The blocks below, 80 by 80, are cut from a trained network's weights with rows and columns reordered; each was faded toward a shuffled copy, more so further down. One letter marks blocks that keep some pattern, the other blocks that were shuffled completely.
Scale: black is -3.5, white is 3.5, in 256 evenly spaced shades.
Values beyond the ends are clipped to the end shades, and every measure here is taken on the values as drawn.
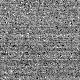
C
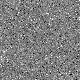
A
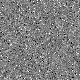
A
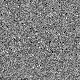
C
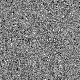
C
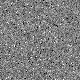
A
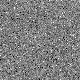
A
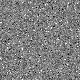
A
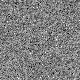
A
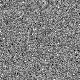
C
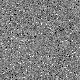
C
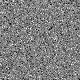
A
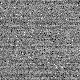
C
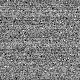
C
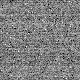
C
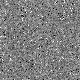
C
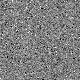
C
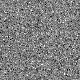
C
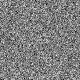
C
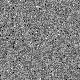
A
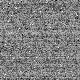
C
